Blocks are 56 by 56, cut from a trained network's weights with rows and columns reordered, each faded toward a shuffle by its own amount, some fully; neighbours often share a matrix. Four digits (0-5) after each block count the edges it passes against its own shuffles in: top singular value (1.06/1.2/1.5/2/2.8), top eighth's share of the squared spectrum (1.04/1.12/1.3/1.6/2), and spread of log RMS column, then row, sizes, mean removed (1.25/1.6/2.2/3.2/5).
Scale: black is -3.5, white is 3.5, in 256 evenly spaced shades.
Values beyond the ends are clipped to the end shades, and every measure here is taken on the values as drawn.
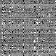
3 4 3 1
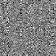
3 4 2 1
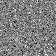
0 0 0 0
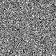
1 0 0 0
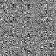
3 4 3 2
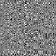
3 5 3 2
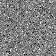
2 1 1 0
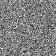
0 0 0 0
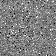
0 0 0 0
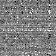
3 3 2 1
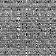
3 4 3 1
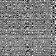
3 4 3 1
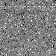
1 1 0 0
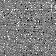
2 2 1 0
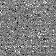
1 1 1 0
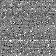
2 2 1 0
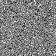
0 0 0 0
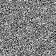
2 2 0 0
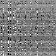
3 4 3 1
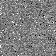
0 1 0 0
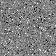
0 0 0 0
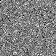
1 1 0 0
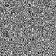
3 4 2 1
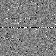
3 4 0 2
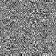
3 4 2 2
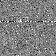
3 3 0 1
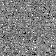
1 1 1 0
